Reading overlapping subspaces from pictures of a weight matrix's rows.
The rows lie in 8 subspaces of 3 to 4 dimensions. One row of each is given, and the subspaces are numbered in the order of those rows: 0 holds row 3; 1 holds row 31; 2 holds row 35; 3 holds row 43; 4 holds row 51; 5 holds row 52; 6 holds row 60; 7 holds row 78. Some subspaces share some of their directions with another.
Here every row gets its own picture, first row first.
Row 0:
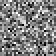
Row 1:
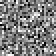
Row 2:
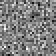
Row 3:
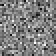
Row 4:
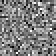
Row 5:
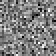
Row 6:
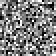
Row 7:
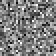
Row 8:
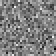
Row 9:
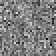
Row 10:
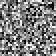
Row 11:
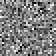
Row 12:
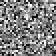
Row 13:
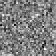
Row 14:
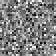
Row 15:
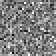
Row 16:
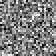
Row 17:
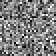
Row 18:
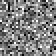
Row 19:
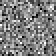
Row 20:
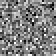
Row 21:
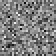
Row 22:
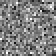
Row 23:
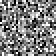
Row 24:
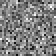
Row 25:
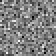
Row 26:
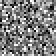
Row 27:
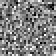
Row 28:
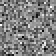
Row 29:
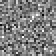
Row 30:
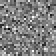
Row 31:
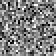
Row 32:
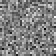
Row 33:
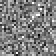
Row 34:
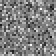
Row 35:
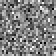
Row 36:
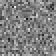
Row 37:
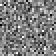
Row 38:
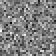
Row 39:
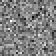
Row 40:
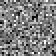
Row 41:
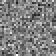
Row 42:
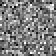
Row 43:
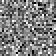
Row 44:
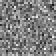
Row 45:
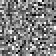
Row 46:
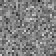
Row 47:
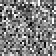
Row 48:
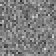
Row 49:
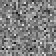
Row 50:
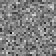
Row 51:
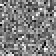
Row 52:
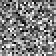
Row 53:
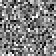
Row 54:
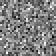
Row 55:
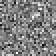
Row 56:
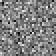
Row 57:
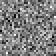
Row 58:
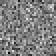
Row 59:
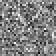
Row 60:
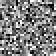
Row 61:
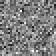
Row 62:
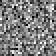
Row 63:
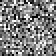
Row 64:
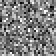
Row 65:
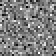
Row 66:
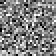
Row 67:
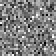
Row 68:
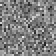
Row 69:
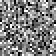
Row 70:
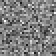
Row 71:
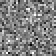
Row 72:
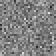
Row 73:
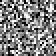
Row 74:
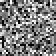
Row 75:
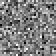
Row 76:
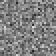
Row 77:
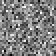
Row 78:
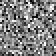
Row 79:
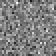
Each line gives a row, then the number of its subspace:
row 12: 7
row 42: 6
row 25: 0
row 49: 5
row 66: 1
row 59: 5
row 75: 6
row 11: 3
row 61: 6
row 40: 7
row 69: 1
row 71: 4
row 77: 2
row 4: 3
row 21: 5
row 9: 2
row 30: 6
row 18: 1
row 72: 1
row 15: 5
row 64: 7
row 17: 2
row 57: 6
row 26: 7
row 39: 5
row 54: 6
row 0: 5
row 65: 7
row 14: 3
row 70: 7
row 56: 0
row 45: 3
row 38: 1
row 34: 7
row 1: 3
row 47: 2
